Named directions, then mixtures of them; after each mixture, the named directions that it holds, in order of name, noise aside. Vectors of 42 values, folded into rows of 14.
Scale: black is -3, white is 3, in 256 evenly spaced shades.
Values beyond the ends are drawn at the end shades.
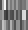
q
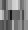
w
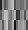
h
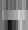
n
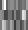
q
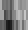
h, n, w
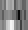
h, n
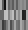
q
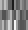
h, n, w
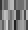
h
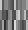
h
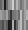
h, n, w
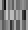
q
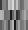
h, q, w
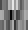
h, q, w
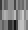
h, n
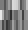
w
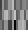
h, n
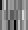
h, n, q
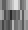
w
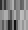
h, n, w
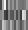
q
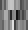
h, n, w
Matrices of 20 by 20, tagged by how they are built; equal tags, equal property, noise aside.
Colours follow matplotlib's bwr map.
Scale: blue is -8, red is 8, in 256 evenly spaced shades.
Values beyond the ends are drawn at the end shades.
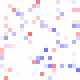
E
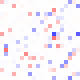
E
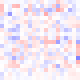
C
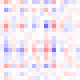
C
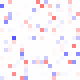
E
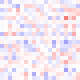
C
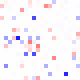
E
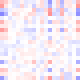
C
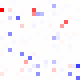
E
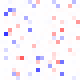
E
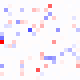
E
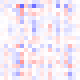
C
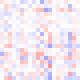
C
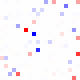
E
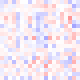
C
